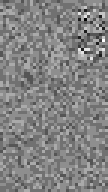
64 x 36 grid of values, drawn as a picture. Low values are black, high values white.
There is no overall slope. There are no regular stripes. Overall the values sit about 50% of the way up the scale. Values change most from cell to cell in the top right. The halves do not mirror each other. An odd patch, rougher than its surroundings, sits in the top right.
